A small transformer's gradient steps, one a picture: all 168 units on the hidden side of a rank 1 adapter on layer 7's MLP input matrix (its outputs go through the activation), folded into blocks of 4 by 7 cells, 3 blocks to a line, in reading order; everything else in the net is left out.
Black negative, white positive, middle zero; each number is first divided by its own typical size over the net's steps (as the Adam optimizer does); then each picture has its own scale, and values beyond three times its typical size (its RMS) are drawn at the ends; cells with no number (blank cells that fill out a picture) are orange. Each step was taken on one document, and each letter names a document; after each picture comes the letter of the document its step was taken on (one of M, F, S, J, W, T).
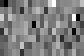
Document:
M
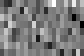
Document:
M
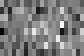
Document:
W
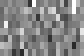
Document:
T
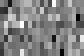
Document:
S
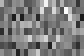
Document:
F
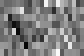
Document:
T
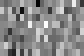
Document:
W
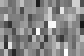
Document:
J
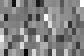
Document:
J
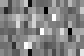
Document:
S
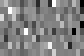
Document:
M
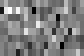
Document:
S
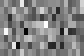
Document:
S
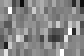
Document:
M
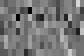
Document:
F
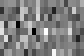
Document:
W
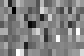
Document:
F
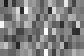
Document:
T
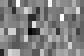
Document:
J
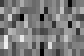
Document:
S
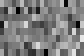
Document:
T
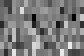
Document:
M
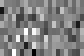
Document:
W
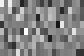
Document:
W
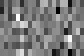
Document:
S
